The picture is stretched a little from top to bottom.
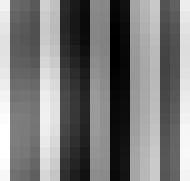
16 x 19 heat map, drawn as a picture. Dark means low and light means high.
No overall slope runs across the table. The top middle is the ninth with the lowest average. There are no lone odd cells. Upright stripes repeat 4 times across the table.
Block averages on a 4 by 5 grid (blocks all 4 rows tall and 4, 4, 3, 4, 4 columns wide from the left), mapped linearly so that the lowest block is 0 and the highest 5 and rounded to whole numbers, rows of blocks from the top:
3 2 1 0 4
3 3 1 0 4
5 4 2 0 4
4 3 1 1 5
